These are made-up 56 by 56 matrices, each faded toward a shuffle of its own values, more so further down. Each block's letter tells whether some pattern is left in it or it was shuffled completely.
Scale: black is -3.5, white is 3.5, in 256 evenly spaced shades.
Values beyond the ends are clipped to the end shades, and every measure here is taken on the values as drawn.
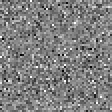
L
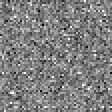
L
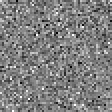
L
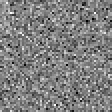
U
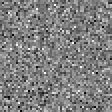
L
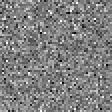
U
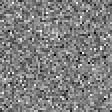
U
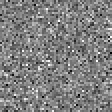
U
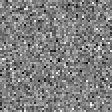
L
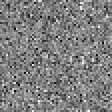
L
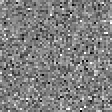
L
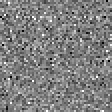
L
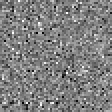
L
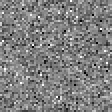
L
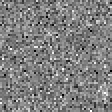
L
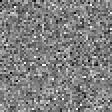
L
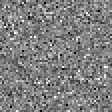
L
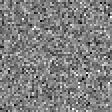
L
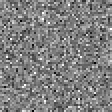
U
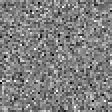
U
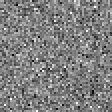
U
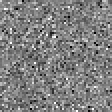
L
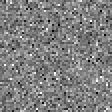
U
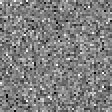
U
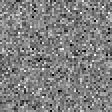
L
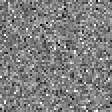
U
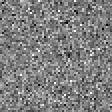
U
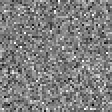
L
